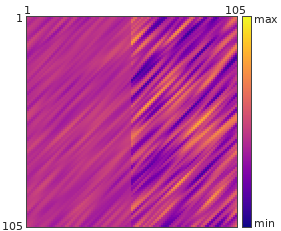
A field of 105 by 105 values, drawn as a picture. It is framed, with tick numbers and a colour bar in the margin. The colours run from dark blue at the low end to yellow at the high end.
Overall the values sit about 40% of the way up the scale. Neither half mirrors the other. The left part is calmer, up to a seam about 50% of the way across. Streaks slant up to the right. No row or column stands out.
